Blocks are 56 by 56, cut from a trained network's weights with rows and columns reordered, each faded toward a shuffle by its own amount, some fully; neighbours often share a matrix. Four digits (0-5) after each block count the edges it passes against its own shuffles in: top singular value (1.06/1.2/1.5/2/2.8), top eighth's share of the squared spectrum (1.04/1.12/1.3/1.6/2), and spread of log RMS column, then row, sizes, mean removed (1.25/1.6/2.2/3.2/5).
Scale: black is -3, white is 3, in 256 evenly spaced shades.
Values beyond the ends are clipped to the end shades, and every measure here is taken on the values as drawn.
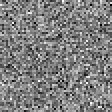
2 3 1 1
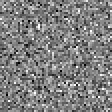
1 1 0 0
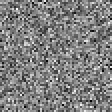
2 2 0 0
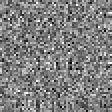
3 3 1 2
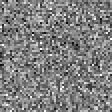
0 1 0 0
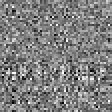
4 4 1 3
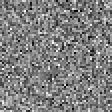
0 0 0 0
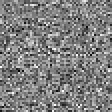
3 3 0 2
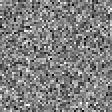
2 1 0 0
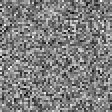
3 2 0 0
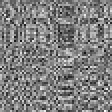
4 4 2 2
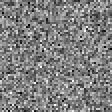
1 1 0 0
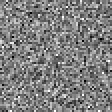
1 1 0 0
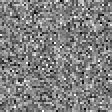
0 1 0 0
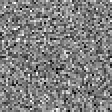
1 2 0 0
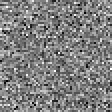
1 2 0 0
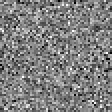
2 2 0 1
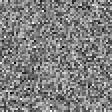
1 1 0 0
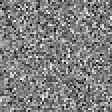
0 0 0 0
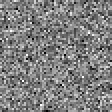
2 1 0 0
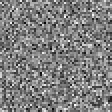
3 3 0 1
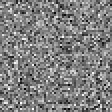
3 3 1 1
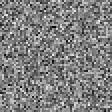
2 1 0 0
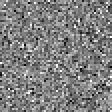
0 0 0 0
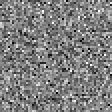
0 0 0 0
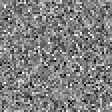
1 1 0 0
